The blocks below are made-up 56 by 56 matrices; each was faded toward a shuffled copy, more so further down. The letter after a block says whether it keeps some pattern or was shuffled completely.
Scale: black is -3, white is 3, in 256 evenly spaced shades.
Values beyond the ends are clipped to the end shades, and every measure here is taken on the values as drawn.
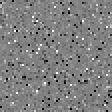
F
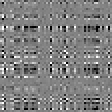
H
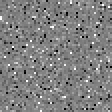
F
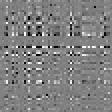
H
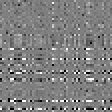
H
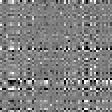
H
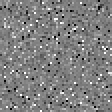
F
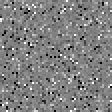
F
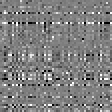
H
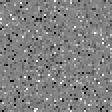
F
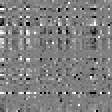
H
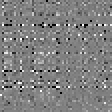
H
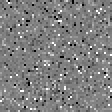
F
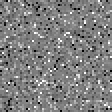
F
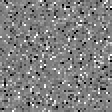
F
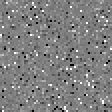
F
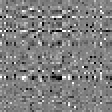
H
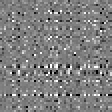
H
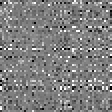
H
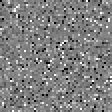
F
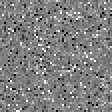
F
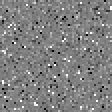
F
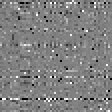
H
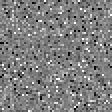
F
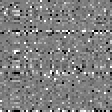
H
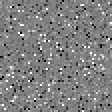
F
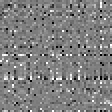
H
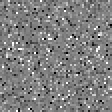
F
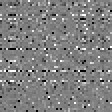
H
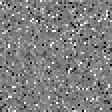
F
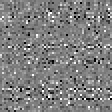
H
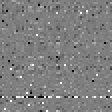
H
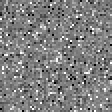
F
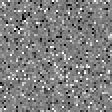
F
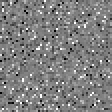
F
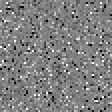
F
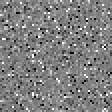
F
